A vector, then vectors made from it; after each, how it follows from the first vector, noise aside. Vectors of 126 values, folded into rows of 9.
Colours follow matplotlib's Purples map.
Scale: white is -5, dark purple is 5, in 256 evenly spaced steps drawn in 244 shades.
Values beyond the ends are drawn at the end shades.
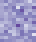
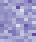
negated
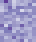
wrapped around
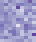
negated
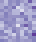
sign-scrambled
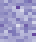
negated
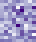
scaled up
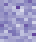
negated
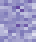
sign-scrambled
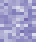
sign-scrambled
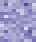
wrapped around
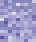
wrapped around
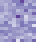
wrapped around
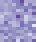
wrapped around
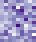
scaled up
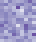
negated
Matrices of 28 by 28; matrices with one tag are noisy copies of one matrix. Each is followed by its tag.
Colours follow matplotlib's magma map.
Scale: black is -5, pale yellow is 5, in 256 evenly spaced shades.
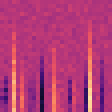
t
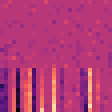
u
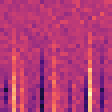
t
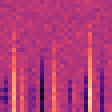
t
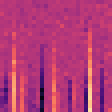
t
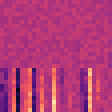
u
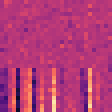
u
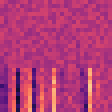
u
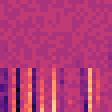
u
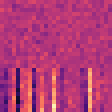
u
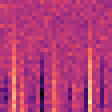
t
